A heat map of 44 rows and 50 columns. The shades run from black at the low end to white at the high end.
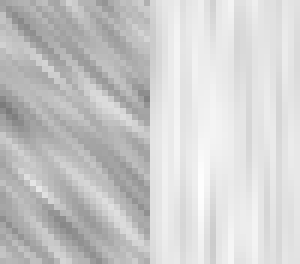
The table splits into one row of 2 panels. Panel 1,1: high, slanting down to the right. Panel 1,2: very high, streaked downward, faint in contrast.
